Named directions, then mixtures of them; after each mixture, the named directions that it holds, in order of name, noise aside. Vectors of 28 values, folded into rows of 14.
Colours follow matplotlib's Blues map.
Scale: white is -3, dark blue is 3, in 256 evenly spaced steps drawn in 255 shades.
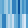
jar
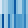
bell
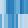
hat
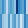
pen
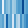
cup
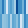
pen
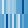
cup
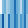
bell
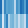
bell, cup, hat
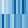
bell, cup, jar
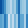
bell, hat, jar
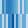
cup, hat, jar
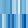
jar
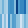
hat, pen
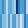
pen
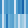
bell, cup, hat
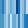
hat, pen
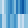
cup, hat, pen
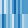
bell, jar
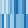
bell, cup, pen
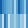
bell, jar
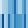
bell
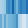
hat, jar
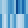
cup, hat, pen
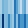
bell, hat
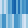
bell, hat, jar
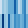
bell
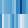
bell, hat, pen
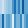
bell, cup, jar
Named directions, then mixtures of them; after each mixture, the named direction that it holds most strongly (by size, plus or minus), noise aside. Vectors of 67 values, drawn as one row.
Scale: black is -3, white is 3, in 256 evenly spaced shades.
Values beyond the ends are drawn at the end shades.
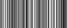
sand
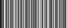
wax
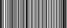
sand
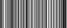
sand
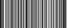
wax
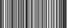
sand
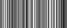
sand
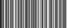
wax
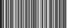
wax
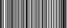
sand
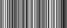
sand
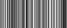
sand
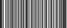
wax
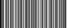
wax
